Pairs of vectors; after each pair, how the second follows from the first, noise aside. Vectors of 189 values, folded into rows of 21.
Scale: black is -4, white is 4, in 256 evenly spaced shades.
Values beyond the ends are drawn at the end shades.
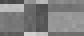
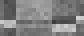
wrapped around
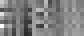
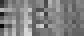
negated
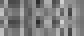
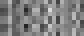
wrapped around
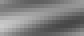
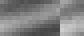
wrapped around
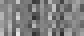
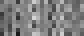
negated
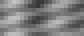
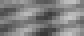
reversed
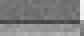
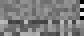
sign-scrambled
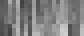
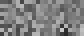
sign-scrambled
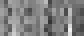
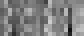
negated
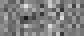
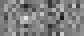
negated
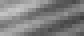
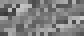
sign-scrambled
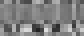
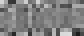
wrapped around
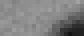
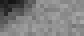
reversed
